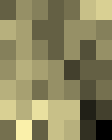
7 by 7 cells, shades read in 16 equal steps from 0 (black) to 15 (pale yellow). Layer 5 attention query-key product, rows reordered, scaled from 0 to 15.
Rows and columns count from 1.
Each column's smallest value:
6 9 6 6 4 2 0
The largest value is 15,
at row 7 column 2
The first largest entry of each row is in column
7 1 2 2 1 3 2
